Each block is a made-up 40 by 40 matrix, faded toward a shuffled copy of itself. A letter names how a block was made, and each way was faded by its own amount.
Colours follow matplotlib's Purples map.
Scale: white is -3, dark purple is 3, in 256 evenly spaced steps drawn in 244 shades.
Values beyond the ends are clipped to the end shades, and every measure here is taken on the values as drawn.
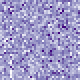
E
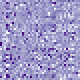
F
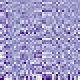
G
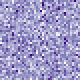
E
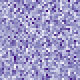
E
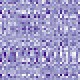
G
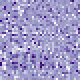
F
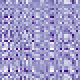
G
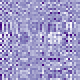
G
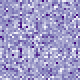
F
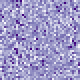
E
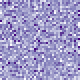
E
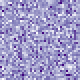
E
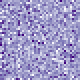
E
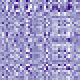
G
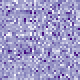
F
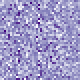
E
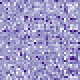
F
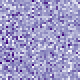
E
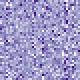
E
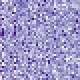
E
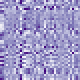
G
